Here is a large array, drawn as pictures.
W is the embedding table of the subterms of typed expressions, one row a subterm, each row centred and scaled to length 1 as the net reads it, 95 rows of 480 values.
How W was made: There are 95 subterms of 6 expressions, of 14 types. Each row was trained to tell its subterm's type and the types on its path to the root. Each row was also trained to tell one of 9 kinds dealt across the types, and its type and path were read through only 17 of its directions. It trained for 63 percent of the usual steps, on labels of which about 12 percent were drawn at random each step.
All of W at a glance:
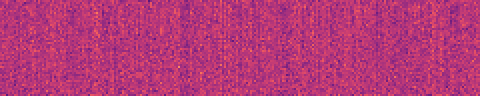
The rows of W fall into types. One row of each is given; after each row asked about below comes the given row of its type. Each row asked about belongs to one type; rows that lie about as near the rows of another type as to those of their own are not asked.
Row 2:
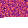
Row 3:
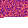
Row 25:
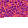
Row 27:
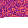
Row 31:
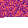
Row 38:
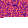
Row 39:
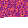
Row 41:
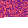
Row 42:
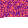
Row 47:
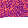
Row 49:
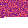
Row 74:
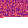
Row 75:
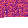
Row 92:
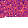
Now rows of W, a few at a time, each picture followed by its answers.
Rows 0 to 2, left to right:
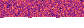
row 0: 42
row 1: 38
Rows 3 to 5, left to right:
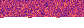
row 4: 2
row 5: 25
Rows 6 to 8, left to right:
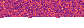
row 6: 42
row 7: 27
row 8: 27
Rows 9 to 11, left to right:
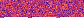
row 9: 25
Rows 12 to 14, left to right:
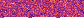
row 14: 49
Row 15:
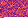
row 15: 27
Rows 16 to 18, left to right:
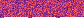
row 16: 41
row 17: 39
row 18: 25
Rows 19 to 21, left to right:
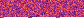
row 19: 75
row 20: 41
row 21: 42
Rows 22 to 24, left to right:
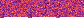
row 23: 49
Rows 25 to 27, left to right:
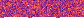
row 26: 41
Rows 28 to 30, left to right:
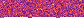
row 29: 92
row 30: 75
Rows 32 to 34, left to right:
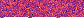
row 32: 31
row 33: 49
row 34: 41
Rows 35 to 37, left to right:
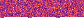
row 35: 39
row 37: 25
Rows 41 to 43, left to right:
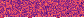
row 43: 38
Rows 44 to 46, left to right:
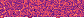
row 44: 42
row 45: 31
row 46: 25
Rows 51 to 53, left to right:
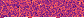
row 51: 2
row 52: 75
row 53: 2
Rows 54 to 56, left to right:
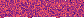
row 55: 3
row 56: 47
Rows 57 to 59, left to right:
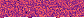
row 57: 39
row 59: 42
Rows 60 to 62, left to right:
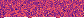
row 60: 3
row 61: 74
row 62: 75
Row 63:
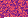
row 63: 49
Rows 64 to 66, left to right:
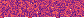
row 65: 47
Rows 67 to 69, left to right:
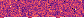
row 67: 25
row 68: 38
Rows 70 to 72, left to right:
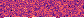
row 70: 31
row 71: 38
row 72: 92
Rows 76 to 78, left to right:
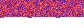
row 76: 42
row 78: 41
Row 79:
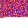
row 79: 74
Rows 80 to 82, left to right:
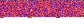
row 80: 38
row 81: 74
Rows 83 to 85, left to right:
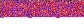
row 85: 38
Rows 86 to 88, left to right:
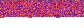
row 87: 27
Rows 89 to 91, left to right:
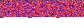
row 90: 92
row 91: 2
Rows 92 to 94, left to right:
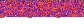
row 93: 31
